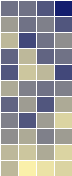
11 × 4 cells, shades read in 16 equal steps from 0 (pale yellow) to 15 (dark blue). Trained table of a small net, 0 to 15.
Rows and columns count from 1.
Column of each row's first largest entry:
4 4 2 1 4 3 3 2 3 3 1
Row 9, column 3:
8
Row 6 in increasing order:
5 8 8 9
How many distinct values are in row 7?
4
